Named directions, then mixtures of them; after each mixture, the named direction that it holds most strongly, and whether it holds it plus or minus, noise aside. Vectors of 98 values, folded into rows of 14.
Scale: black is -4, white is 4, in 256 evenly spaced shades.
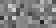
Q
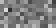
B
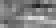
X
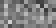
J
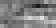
X, plus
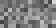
B, minus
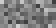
J, minus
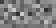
Q, plus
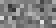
Q, minus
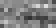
X, minus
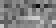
X, plus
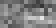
X, plus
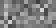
J, plus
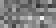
X, plus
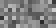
Q, plus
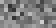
Q, minus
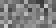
J, plus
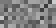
B, minus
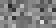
Q, minus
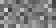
B, plus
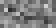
B, plus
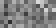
J, minus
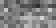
X, plus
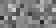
Q, plus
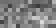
X, plus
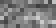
X, plus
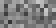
J, minus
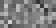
J, plus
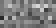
Q, plus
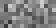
J, minus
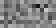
J, minus
